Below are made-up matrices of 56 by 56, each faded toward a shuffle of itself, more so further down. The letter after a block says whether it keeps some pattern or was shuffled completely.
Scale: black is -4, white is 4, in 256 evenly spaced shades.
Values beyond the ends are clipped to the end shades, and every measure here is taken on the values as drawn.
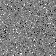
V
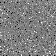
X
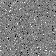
V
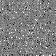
X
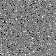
V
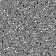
V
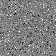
V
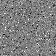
V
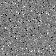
V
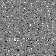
X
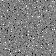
V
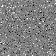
X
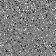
X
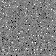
X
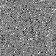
X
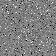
V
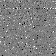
X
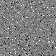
X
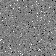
V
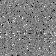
X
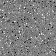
V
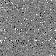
X
